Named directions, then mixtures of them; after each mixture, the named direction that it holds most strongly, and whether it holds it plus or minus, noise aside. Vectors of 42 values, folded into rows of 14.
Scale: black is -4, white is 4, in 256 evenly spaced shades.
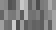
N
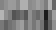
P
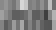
P, plus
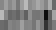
P, plus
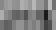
P, plus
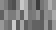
N, plus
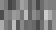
N, plus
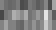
P, minus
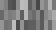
N, plus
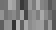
N, minus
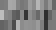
P, plus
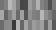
N, minus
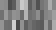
N, plus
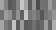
N, plus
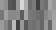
N, plus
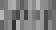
N, minus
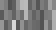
N, plus
